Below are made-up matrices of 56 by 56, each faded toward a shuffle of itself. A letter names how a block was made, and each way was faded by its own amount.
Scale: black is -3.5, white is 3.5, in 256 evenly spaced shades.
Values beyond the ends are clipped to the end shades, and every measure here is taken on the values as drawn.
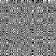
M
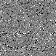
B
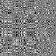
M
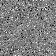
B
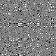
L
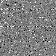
B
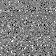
B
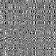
M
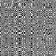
M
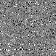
B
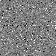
B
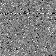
B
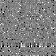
L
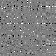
L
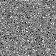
B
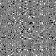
L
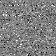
B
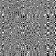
M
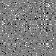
L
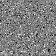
B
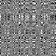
M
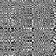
M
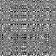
M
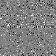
L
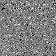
B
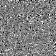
B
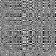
M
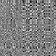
M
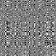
M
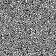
B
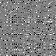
L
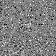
B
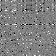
L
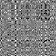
M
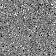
B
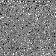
B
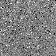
B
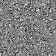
B
